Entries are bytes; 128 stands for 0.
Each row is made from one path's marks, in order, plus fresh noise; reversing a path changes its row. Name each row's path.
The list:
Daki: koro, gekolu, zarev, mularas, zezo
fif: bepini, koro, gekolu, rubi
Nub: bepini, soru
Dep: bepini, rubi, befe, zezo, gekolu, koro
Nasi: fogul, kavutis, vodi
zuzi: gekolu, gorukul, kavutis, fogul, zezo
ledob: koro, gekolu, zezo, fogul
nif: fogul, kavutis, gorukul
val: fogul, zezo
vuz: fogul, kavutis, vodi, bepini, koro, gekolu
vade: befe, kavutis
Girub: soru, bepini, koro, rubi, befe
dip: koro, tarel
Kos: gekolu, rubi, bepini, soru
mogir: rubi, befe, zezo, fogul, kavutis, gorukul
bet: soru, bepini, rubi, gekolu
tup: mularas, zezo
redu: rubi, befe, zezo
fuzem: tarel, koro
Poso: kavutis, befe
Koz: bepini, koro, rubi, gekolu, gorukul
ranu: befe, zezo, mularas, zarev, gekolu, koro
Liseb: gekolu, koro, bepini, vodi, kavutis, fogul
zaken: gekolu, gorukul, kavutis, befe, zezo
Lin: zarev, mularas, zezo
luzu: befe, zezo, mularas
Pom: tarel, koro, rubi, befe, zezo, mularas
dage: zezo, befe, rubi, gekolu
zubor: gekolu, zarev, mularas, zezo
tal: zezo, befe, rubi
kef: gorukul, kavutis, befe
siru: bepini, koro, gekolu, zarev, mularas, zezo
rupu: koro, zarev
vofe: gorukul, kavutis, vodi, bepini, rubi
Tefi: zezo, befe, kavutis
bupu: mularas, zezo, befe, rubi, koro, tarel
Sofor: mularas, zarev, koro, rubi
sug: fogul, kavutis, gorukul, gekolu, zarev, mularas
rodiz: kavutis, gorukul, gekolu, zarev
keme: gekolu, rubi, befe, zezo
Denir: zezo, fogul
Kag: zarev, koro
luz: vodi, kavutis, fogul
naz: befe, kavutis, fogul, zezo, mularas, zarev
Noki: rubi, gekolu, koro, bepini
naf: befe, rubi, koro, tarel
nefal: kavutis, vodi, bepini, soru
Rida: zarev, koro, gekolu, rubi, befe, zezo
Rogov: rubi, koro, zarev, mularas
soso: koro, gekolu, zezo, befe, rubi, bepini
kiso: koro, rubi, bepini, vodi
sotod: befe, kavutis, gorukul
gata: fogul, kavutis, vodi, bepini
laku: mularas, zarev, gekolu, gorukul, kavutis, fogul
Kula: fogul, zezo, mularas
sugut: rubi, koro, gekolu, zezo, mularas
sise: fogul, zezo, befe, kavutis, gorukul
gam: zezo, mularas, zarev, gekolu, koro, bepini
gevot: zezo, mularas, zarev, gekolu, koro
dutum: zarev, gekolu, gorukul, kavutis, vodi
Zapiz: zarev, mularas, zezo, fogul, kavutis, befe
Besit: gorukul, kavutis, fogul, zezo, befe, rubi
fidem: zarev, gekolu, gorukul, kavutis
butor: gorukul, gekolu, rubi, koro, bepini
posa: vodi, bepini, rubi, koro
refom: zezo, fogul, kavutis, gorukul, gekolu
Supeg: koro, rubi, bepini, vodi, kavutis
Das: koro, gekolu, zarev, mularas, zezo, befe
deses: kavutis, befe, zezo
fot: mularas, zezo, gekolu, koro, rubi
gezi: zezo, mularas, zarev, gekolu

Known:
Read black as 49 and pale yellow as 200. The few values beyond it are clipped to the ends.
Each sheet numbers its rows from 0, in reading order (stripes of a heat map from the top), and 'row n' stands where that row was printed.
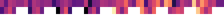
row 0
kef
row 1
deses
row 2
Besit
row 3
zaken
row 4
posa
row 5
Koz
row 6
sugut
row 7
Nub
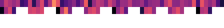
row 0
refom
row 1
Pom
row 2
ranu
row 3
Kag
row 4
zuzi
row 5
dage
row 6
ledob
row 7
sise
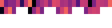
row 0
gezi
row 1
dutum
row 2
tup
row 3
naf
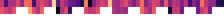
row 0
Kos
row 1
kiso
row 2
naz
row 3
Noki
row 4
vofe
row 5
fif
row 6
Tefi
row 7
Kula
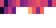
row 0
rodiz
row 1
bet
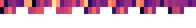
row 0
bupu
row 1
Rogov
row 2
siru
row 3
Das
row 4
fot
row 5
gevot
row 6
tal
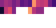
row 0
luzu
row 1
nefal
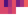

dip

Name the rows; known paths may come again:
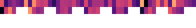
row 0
bupu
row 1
nefal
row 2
Poso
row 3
Dep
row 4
nif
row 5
fidem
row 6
luz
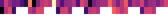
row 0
naz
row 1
butor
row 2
dage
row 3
keme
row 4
fuzem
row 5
redu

